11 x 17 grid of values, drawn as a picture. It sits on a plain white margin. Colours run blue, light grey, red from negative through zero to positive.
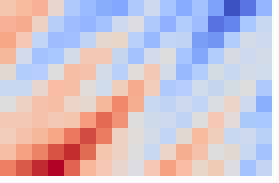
Ninth with the highest average: bottom left. Slope: up to the bottom left. Grain: diagonal, up to the right. Ninth with the lowest average: top right.
